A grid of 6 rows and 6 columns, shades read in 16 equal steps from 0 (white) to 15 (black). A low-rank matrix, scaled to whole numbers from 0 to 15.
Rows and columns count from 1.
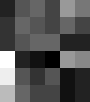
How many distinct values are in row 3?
4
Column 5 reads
6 9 13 6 14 14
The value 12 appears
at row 2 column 1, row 3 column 1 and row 5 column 3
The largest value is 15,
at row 4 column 4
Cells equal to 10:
5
